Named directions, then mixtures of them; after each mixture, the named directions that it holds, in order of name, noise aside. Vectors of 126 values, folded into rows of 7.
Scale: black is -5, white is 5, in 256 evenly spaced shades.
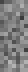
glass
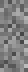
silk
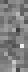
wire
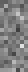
silk, wire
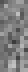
glass, wire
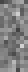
glass, silk, wire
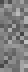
glass, silk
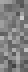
glass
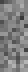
glass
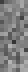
glass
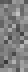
glass, silk, wire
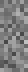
silk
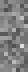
glass, wire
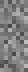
silk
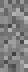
silk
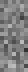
glass, silk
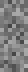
silk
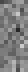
glass, silk, wire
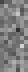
glass, silk, wire
